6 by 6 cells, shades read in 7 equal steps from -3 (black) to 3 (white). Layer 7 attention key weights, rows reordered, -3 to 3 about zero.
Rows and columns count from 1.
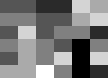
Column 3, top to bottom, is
-2 -1 -1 0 0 3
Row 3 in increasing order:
-2 -1 -1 0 0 2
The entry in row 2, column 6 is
2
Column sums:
-2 4 -1 -2 -6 1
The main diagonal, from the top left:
-1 0 -1 -1 -3 -2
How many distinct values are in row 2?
4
